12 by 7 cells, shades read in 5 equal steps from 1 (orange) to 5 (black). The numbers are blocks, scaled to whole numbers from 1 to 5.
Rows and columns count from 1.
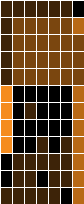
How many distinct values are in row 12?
3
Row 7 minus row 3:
-3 2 1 2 2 2 -1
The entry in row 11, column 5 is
4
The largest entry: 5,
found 22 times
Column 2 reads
4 3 3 3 3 5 5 5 5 4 4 4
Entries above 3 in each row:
7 1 1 1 1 5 5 5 5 6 6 6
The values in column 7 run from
2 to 5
